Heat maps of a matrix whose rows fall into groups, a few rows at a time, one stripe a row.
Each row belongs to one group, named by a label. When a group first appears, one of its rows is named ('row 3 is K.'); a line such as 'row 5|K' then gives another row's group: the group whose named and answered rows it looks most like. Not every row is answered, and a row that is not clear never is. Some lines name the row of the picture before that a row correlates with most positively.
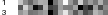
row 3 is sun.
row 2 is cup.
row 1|sun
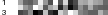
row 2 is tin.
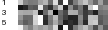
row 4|tin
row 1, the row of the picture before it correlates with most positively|1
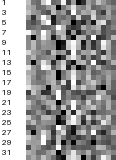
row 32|sun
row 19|cup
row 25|sun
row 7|tin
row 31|sun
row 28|tin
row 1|tin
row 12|sun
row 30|cup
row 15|sun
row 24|sun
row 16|sun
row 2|sun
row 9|sun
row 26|cup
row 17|tin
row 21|sun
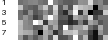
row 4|cup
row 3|cup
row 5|tin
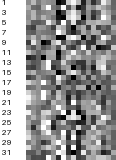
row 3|sun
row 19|tin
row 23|tin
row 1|sun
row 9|cup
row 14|tin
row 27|tin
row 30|tin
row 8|sun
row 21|tin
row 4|sun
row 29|cup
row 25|tin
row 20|tin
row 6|cup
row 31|cup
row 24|sun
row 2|tin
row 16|cup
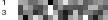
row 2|cup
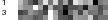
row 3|cup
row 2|tin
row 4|cup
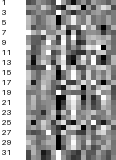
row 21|sun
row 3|cup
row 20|sun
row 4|sun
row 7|tin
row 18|sun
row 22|sun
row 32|cup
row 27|tin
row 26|sun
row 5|sun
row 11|tin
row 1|cup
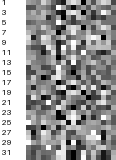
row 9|sun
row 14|cup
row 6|sun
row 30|tin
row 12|sun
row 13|tin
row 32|cup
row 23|sun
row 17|sun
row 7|sun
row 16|cup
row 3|sun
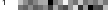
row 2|cup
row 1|sun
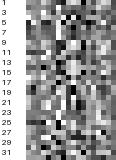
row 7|cup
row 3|tin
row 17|sun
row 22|tin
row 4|tin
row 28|tin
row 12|tin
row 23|cup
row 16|tin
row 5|cup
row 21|tin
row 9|sun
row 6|cup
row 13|sun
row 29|sun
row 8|cup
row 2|cup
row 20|tin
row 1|sun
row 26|sun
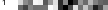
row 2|cup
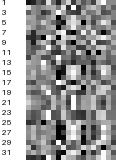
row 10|tin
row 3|cup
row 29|cup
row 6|sun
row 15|sun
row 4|sun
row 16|sun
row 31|sun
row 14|sun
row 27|sun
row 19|tin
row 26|sun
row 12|cup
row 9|cup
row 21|tin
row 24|tin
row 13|tin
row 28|sun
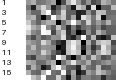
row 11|sun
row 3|tin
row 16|tin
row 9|sun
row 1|sun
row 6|tin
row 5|sun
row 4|cup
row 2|cup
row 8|cup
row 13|sun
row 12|cup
